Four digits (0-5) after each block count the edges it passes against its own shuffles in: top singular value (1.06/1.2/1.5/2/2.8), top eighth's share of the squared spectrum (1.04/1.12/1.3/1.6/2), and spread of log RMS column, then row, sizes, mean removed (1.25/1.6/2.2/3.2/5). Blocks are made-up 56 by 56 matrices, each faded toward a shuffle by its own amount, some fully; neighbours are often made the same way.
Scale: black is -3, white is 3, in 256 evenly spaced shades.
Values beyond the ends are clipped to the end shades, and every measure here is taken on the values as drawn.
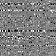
4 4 2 3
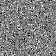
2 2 1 0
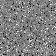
0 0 0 0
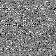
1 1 0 2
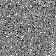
0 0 0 0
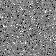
0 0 0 0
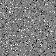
1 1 0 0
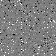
2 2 0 0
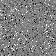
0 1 0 0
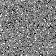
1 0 0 0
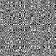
4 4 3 3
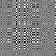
5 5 4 4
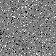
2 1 0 0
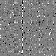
4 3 2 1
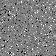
0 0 0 0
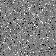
2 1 0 0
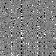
4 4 2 1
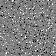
0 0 0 0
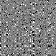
4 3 2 1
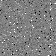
2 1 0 0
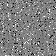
2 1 0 0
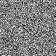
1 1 0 0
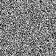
2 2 0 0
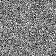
1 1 0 0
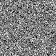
1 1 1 0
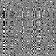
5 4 3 2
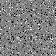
3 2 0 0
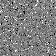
2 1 0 0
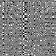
4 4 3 2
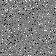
1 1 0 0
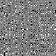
4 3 2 2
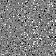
3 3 1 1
